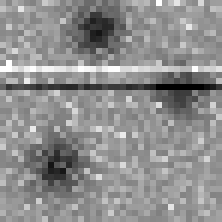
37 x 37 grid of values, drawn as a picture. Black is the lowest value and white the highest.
Slope: none. Odd lines: rows 12 and 15. Dips: three.
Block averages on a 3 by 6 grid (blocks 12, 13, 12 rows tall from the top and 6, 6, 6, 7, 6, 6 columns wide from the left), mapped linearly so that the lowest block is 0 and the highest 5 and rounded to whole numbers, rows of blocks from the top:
540344
423312
303444
